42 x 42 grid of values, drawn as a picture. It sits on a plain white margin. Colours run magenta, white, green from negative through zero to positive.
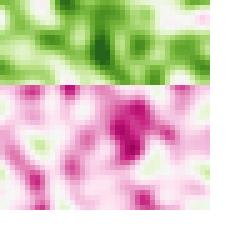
The top middle is the ninth with the highest average. There are no lone odd cells. The top part is higher, up to a seam about 40% of the way down.
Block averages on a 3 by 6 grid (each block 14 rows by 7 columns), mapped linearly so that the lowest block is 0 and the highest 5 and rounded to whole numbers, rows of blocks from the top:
445544 / 111011 / 110011
